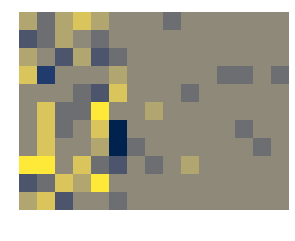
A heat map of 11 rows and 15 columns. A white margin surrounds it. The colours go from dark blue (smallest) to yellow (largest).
The right part is calmer, past a seam about 40% of the way across. The bottom left is the ninth with the highest average. The ninth with the lowest average is the bottom middle. The bottom right is the smoothest part. The distribution is heavy-tailed on both sides.
